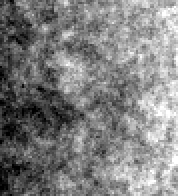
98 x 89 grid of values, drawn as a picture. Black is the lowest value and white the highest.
Slope: up to the right. Grain: blotchy. Stripes: none. Average level on the scale: 50%.
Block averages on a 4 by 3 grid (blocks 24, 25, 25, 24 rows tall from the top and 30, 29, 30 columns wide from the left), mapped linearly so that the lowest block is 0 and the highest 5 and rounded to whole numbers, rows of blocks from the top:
1 3 5 | 1 3 4 | 0 2 5 | 1 3 5
